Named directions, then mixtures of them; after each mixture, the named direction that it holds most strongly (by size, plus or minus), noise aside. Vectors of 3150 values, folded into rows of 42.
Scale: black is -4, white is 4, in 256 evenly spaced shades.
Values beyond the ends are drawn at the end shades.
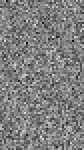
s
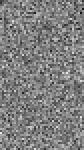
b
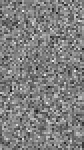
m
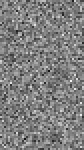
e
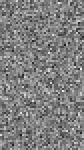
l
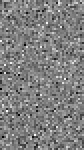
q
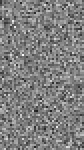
b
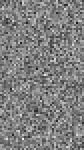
m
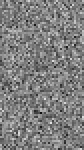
e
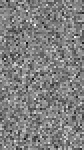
s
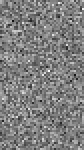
e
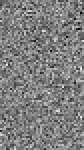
b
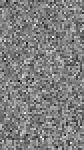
s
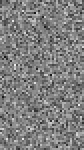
b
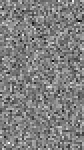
m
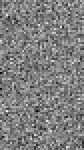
q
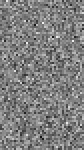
s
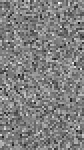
l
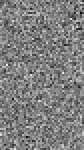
b
